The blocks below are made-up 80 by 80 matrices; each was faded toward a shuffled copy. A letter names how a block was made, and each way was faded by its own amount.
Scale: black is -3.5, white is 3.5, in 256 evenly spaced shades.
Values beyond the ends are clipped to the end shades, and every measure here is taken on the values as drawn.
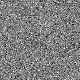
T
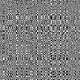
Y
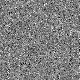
T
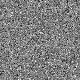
T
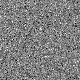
T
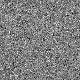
T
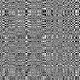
Y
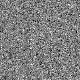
T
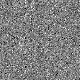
T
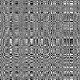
Y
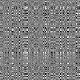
Y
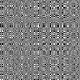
Y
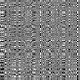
Y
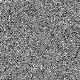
T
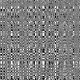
Y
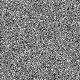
T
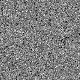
T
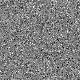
T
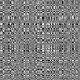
Y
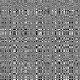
Y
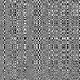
Y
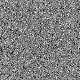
T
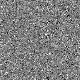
T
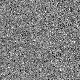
T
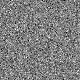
T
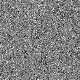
T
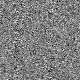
T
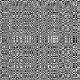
Y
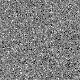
T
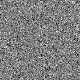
T
